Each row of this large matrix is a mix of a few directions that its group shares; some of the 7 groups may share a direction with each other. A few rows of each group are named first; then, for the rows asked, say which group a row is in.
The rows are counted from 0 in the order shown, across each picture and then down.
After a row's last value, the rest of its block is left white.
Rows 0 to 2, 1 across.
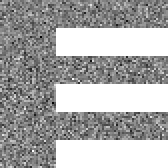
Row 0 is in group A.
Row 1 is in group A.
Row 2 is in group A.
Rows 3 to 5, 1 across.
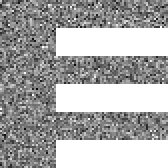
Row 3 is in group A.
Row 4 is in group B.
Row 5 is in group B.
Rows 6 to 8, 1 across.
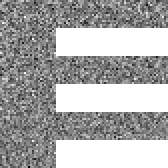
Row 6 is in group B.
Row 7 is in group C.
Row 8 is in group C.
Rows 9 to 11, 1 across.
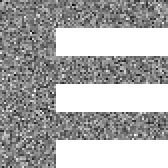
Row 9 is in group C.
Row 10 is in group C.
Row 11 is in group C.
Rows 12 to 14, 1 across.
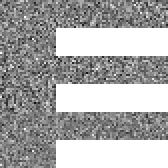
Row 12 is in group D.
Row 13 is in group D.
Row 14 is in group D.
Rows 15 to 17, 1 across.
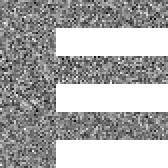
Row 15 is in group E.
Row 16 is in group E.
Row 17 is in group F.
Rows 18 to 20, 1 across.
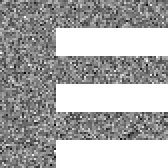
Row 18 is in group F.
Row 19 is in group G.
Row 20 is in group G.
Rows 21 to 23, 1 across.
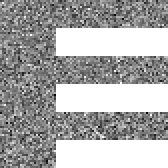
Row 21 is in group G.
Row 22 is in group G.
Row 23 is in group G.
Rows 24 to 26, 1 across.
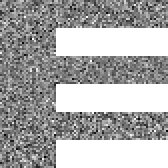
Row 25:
A
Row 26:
E
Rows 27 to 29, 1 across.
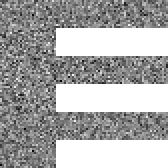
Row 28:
D
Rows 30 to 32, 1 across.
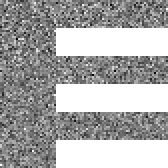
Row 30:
D
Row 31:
G
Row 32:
E
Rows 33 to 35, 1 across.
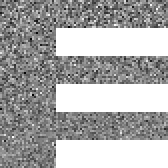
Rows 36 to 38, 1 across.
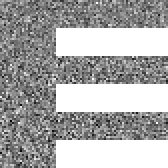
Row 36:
B
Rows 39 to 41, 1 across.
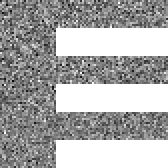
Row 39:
E
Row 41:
C
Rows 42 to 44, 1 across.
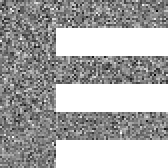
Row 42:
D
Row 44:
G
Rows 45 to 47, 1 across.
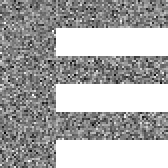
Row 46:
A
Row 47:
C
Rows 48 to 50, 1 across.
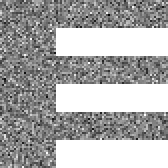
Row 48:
F
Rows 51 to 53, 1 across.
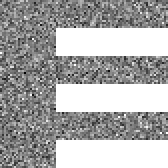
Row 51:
D
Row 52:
F
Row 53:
C
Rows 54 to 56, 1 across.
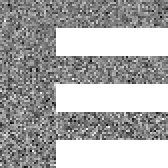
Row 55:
A
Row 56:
F
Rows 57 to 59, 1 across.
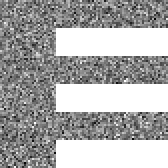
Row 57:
E
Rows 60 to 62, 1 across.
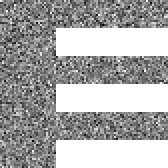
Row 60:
G
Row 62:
C
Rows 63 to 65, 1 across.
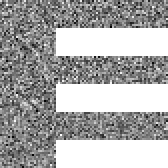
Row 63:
E
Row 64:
E
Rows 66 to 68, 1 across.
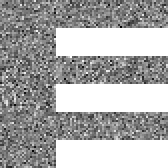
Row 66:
G
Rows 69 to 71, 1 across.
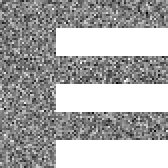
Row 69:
B
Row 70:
F
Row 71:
E
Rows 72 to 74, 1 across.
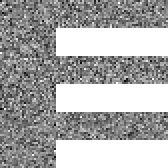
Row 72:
E
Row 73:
F
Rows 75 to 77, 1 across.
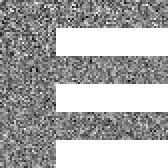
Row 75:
D
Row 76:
A
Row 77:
E
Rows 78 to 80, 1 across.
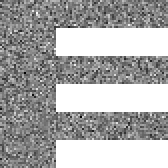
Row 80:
G
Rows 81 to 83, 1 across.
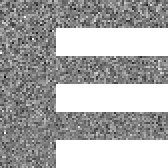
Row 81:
C
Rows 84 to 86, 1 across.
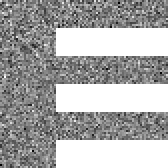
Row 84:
E
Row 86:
E
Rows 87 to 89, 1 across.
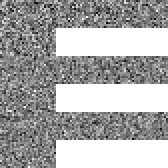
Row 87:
D
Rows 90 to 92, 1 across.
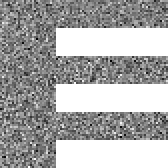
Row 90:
C
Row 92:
C
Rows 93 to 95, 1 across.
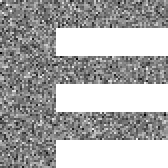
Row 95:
B
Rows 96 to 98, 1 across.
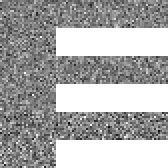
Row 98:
F
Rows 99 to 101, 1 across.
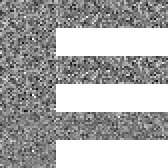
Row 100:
F
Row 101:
G
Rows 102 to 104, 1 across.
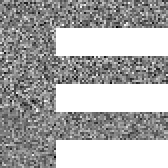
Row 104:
G
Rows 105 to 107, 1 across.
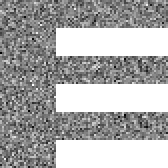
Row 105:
B
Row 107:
C
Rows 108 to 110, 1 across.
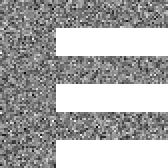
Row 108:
G
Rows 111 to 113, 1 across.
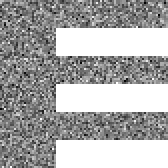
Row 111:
B
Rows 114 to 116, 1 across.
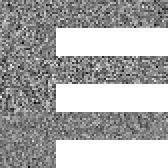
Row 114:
C
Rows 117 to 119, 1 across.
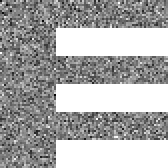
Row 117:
E
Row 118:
G
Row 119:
A
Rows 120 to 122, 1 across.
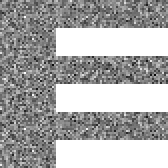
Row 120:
D
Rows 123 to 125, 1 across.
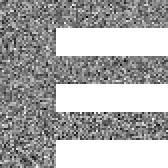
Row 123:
D
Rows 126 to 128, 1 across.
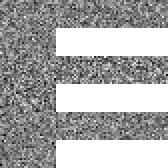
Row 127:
E
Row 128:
G
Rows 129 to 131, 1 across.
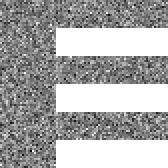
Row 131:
F
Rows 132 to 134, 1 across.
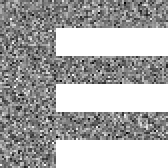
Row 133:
D
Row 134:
A
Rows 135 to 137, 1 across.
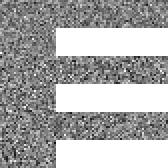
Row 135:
F
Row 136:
C
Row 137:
D
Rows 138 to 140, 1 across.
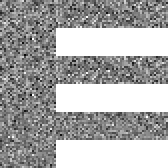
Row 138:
F
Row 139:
F
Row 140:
G
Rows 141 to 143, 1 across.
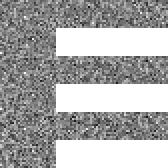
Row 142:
F
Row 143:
D
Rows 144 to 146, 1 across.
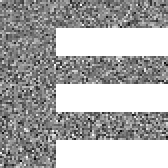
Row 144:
G
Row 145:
G
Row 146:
D
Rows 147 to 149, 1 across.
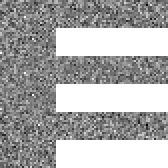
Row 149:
B
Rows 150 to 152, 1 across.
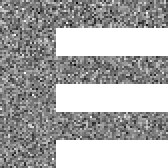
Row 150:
B
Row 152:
A
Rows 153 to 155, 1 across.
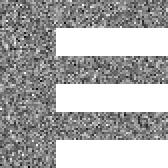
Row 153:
D
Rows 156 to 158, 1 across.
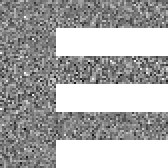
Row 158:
D
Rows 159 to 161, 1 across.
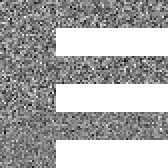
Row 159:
G
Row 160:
C
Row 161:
C
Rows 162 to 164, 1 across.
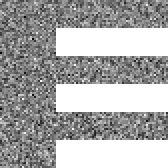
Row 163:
D
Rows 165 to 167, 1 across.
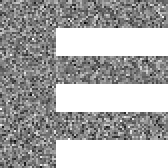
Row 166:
C
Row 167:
A
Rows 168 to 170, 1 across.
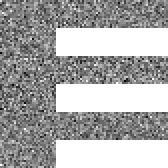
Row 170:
F
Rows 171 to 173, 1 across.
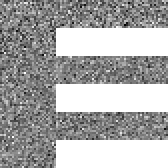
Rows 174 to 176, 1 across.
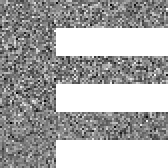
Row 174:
D
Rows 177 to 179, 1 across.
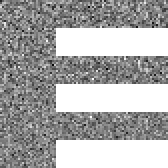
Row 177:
B
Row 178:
C
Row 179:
A
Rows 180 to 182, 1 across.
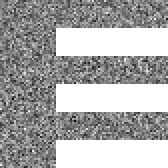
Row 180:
E
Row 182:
F
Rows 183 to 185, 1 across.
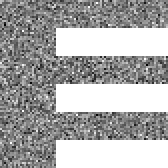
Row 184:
B
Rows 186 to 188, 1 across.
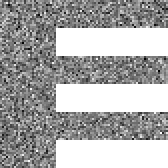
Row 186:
C
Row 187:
B
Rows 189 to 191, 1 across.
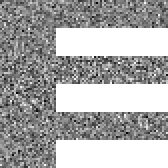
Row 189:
B
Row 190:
E
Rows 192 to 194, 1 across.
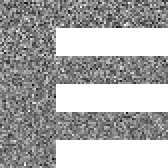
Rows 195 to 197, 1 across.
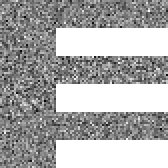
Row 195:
D
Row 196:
E
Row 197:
C
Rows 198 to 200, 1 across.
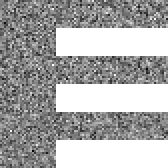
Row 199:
B
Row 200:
G
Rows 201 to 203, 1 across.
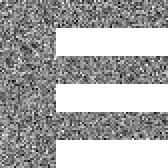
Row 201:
E
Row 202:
G
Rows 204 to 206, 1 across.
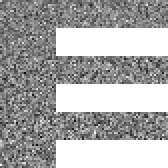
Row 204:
A
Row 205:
E
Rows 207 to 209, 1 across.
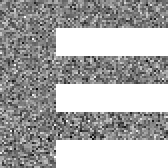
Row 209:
G
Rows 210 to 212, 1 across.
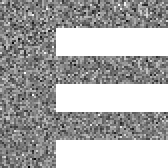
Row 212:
C
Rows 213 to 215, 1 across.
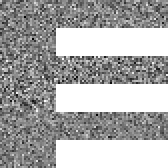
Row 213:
A
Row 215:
B
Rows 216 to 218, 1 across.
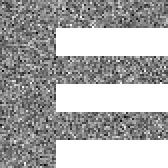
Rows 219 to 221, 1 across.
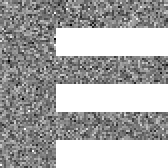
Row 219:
G
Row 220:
C
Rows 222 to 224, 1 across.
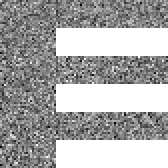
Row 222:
G
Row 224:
A
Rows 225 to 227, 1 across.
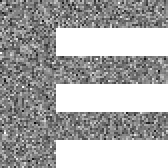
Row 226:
B
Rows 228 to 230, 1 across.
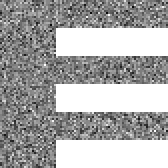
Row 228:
F
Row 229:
C
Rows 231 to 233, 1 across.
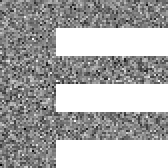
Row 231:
A
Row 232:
A
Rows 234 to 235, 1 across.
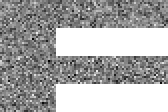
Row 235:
A
